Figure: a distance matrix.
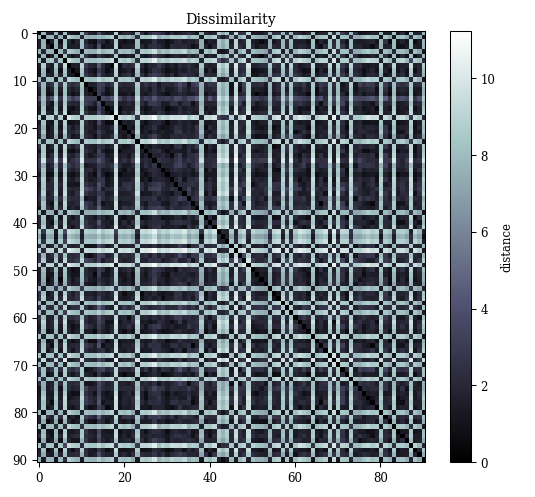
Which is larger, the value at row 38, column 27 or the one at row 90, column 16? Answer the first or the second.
the first
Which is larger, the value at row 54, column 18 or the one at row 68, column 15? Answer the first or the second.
the second
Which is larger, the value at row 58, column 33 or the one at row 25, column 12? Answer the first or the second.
the first
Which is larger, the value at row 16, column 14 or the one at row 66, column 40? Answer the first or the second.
the first
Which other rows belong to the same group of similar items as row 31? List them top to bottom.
0, 2, 3, 5, 7, 8, 9, 11, 12, 13, 14, 15, 16, 17, 19, 20, 21, 22, 24, 25, 26, 27, 28, 29, 30, 32, 33, 34, 35, 36, 37, 39, 40, 41, 45, 47, 48, 50, 51, 52, 53, 55, 56, 58, 60, 61, 62, 63, 65, 66, 67, 69, 71, 72, 74, 75, 76, 77, 78, 79, 81, 82, 84, 85, 86, 88, 89
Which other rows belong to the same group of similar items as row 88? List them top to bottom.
0, 2, 3, 5, 7, 8, 9, 11, 12, 13, 14, 15, 16, 17, 19, 20, 21, 22, 24, 25, 26, 27, 28, 29, 30, 31, 32, 33, 34, 35, 36, 37, 39, 40, 41, 45, 47, 48, 50, 51, 52, 53, 55, 56, 58, 60, 61, 62, 63, 65, 66, 67, 69, 71, 72, 74, 75, 76, 77, 78, 79, 81, 82, 84, 85, 86, 89
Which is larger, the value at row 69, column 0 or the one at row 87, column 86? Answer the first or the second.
the second
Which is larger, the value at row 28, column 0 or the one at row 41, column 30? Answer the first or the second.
the first
